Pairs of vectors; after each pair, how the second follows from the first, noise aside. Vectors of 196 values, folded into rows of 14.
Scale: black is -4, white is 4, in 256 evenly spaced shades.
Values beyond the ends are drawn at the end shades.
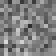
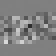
partly zeroed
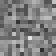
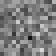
sign-scrambled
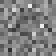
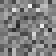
copied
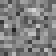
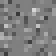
partly zeroed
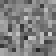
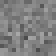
shrunk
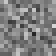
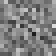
copied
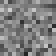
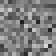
copied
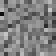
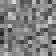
reversed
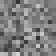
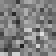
copied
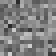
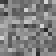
reversed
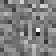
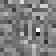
copied
